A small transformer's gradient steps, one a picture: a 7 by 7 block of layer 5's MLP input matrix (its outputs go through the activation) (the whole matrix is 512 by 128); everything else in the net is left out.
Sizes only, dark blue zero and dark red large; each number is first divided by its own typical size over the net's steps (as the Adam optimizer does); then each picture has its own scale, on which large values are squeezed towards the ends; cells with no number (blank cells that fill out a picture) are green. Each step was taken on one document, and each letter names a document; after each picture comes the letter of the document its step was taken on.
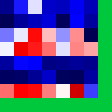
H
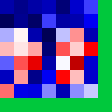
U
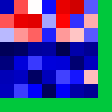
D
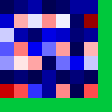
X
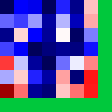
X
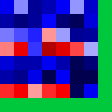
H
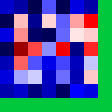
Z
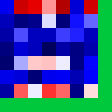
D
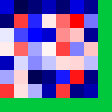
U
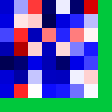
H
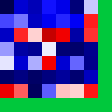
X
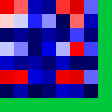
D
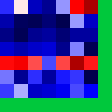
X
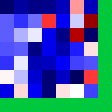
Z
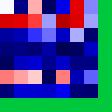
D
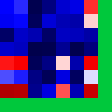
X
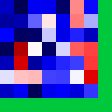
Z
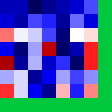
U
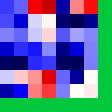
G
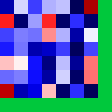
X
